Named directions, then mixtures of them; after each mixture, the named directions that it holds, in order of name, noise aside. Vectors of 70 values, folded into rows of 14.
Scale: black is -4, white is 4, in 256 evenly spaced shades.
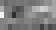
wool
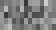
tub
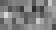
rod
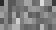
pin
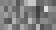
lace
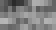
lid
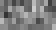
lid, rod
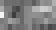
wool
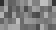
pin, tub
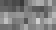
lid, rod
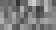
lace, lid, tub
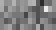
lace, lid, pin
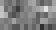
lace, wool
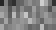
lid, pin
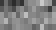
lid, pin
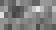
lace, pin, wool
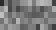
pin, rod, tub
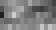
wool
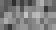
lace, lid, tub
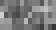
tub, wool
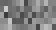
lace, tub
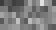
lid, pin, rod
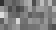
pin, rod, wool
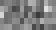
lace, tub, wool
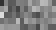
pin, tub, wool
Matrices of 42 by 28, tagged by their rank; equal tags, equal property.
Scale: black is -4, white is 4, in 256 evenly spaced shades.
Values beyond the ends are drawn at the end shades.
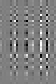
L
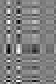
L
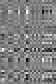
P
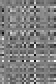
P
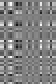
L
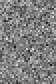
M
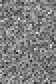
M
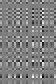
L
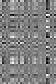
P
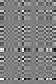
L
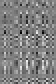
P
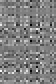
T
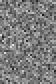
M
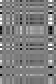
L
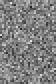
M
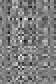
T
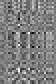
T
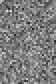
M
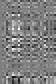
P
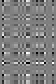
L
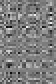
T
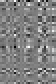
P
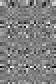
T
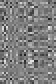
T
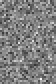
M
